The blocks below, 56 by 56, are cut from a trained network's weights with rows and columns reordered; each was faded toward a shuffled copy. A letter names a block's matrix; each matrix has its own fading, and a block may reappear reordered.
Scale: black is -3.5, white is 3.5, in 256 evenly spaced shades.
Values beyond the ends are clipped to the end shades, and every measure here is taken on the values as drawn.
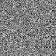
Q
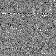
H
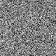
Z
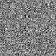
Q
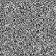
Q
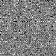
H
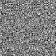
Q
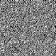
Q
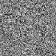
Q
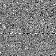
H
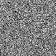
Z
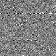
H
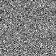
H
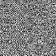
Q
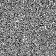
Z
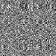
Q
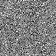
Z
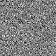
H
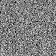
Z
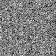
Z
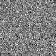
H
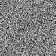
Z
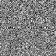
Q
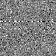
H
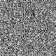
Z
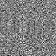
Q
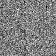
Z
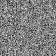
Z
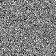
Z
